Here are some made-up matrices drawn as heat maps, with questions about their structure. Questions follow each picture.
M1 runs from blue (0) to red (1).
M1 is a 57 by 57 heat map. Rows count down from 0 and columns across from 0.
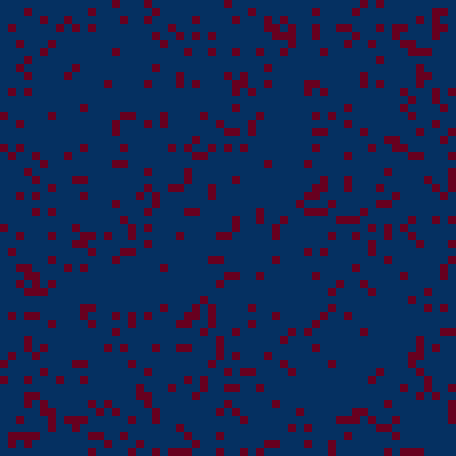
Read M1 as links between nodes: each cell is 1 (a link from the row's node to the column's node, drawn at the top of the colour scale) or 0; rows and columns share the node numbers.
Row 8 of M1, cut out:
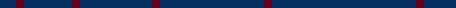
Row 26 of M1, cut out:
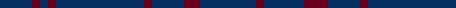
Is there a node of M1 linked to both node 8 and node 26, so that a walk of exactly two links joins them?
no
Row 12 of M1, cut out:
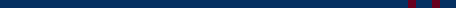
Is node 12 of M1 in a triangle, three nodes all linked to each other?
no
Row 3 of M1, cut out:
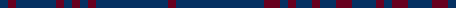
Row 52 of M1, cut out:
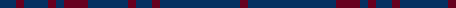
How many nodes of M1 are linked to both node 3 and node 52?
4
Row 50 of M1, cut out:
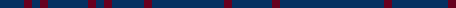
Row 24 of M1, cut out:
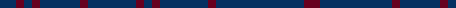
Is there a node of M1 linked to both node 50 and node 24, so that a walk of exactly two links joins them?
no
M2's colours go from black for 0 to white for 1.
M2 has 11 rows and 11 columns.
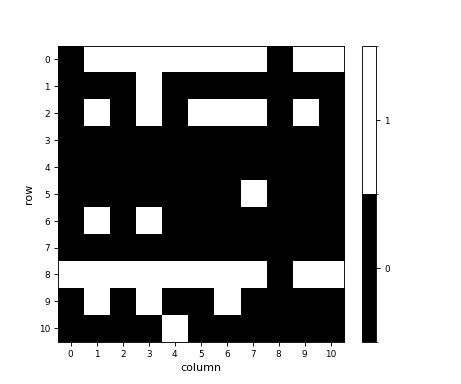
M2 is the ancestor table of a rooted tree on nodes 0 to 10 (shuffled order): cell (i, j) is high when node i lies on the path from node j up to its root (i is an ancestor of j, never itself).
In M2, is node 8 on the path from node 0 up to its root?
yes
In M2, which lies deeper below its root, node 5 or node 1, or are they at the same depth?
node 1
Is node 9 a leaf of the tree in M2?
no
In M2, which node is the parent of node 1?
6
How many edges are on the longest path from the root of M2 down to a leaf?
6
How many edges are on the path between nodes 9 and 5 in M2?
2
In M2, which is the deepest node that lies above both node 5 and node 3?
2
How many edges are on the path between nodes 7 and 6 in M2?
4
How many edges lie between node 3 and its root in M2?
6
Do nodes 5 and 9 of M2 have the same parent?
yes
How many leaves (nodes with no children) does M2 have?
3
